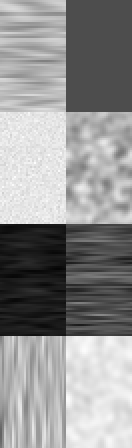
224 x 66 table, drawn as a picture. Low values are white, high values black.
It is made of 4 by 2 panels. Panel 1,1: low, streaked across. Panel 1,2: high, flat. Panel 2,1: very low, fine-grained, faint in contrast. Panel 2,2: low, blotchy. Panel 3,1: very high, streaked across, faint in contrast. Panel 3,2: high, streaked across. Panel 4,1: low, streaked downward. Panel 4,2: very low, blotchy, faint in contrast.
